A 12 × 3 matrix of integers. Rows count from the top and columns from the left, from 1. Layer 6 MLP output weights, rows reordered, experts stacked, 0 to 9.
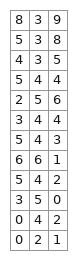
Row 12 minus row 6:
-3 -2 -3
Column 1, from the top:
8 5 4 5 2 3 5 6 5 3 0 0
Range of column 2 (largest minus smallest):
4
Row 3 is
4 3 5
